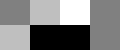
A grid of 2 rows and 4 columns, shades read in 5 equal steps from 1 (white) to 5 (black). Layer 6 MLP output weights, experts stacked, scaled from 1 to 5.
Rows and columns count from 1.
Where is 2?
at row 1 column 2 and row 2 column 1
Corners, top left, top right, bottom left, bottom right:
3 3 2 3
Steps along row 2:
up same down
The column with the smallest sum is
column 1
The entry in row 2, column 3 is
5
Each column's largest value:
3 5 5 3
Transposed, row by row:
3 2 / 2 5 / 1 5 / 3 3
